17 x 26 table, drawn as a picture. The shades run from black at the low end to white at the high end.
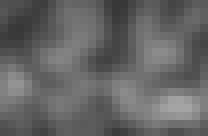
The ninth with the highest average is the bottom right. Neither half mirrors the other. Overall the values sit about 40% of the way up the scale.
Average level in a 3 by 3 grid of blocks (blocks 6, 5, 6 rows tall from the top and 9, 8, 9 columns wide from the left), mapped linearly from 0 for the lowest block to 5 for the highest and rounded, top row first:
012 / 323 / 225
